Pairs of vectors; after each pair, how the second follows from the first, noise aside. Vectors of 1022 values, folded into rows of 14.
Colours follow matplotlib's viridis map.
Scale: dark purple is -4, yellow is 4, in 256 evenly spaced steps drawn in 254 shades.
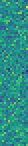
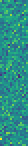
reversed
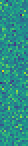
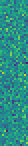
reversed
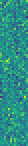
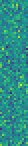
reversed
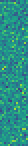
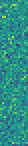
reversed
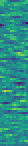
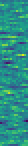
reversed
